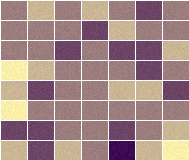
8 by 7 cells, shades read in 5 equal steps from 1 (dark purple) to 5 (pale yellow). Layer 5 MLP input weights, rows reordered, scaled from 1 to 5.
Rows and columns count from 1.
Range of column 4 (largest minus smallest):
2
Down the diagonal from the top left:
3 3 2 3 4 3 4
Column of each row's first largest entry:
2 5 7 1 1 1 7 7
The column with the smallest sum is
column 5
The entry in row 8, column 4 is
3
